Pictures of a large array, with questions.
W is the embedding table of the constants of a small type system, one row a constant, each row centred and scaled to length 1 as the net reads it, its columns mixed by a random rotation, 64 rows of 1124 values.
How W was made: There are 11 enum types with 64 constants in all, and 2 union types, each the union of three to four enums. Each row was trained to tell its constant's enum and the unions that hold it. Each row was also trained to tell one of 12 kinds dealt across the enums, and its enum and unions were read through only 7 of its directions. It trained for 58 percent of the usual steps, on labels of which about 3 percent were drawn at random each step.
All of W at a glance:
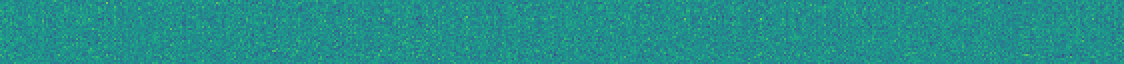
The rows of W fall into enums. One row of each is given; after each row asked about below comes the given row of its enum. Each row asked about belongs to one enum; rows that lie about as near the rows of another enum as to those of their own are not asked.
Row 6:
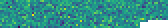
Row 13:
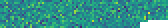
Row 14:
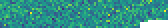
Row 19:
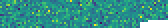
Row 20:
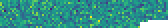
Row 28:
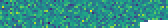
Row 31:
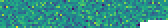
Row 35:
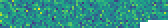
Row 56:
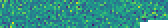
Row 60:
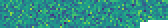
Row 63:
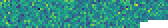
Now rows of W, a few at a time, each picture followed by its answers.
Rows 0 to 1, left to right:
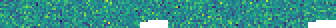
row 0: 6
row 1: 60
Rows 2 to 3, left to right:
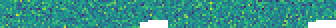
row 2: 20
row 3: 20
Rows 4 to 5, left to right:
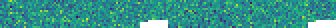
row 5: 35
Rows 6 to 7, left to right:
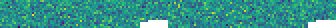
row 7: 35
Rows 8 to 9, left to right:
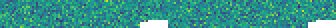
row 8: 6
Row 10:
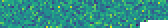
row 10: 31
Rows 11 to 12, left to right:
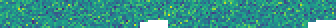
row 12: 56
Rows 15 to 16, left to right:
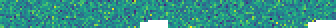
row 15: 20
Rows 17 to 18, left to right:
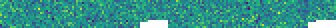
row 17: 35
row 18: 63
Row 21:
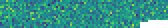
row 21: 14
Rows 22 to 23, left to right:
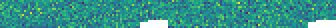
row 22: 14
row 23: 6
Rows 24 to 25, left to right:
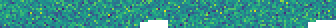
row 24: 14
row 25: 19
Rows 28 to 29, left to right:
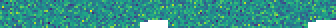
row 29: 6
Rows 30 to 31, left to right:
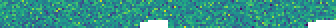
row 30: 14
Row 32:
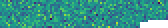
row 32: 63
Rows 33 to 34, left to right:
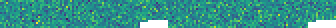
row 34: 60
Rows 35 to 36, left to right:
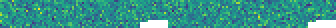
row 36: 20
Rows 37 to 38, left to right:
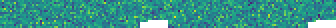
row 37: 31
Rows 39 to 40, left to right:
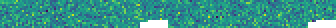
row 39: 19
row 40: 60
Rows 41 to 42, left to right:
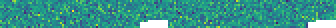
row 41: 20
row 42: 31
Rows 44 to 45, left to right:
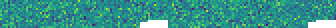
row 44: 56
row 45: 63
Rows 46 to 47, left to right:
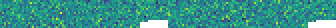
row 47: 56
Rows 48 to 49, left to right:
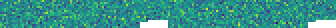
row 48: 13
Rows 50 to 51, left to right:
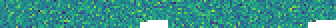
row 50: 60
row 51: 28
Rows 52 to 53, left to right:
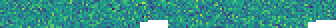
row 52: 13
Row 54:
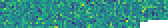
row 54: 31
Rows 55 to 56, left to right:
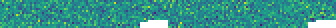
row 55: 31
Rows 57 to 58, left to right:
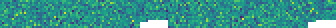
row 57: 6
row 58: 63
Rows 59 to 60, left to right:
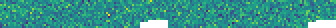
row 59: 14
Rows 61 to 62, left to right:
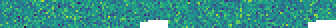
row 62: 60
